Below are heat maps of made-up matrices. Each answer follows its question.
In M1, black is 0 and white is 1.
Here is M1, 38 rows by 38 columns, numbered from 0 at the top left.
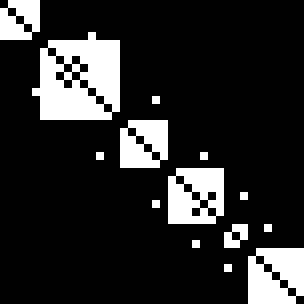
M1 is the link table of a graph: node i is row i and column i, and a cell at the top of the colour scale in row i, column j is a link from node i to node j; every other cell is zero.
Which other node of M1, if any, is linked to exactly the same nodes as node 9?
node 7
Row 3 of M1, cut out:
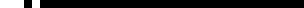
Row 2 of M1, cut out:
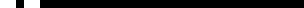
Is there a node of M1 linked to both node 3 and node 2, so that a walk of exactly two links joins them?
yes
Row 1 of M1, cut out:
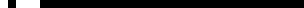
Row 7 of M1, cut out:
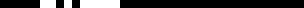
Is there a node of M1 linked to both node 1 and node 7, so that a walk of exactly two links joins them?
no
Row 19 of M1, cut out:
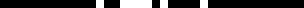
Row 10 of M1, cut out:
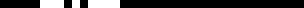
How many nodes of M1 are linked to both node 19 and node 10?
1
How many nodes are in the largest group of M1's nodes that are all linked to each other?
8
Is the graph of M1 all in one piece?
yes
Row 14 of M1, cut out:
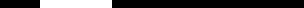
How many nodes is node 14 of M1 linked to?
9
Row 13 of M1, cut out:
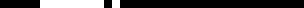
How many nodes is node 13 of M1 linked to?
9
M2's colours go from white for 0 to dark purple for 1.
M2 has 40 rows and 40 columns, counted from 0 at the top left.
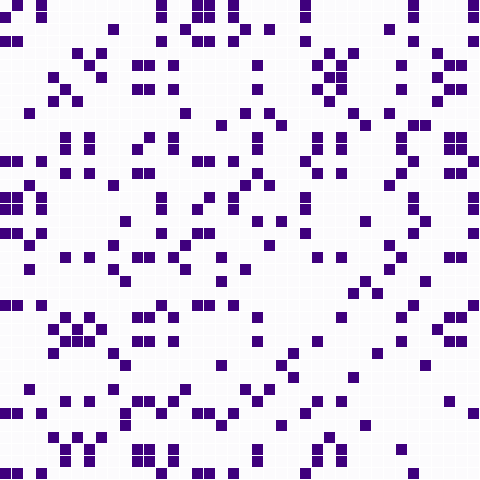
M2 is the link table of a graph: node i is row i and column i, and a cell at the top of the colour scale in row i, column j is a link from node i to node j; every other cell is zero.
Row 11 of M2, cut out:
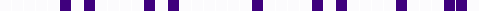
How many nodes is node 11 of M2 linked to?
10
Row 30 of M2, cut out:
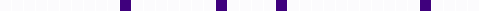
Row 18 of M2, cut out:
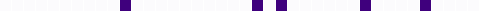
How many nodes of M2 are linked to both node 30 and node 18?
3
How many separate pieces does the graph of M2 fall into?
1
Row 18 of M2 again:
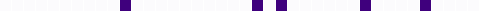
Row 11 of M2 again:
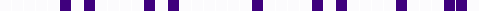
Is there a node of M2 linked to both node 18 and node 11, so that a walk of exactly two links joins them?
yes
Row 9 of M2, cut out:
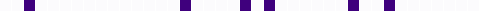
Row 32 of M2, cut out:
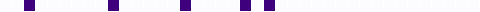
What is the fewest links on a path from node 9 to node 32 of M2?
1
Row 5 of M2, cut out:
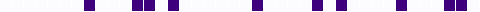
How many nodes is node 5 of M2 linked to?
10
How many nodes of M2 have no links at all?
0
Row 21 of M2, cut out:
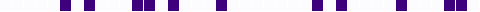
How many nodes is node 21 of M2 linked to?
11
